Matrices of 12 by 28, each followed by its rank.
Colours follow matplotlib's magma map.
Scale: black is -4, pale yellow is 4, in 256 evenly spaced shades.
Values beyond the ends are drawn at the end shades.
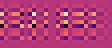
one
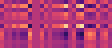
one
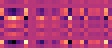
one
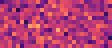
full rank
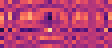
two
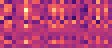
two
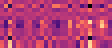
two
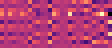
two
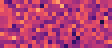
full rank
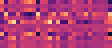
two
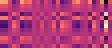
one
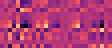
two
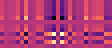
one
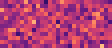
full rank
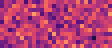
full rank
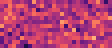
full rank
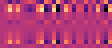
one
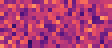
full rank
